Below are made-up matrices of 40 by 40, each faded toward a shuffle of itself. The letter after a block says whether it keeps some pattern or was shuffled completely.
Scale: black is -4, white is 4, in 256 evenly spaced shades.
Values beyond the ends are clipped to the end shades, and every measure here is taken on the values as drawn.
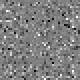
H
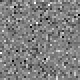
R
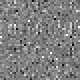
H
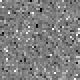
R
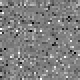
H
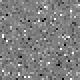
R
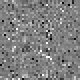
H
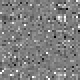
H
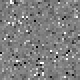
R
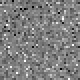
R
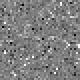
R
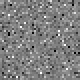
R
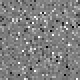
R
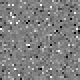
R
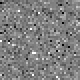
R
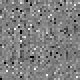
H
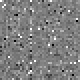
H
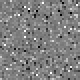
R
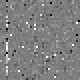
H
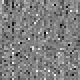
H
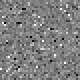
R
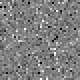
R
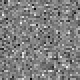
H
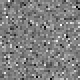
R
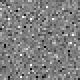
R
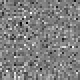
H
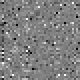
H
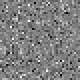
H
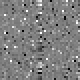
H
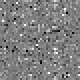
H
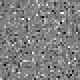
R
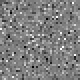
R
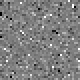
R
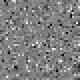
H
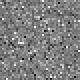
R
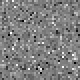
R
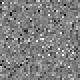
R
